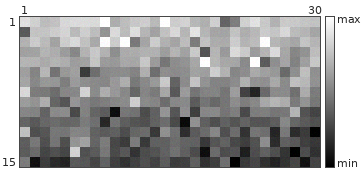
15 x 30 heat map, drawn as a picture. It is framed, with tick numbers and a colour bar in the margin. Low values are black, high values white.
Values rise toward the top. The histogram is bell-shaped. The bottom right is the ninth with the lowest average. No row or column stands out.
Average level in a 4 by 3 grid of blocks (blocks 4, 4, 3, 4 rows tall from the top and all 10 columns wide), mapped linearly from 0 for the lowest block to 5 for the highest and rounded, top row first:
5 5 5 / 3 3 3 / 2 2 2 / 1 1 0
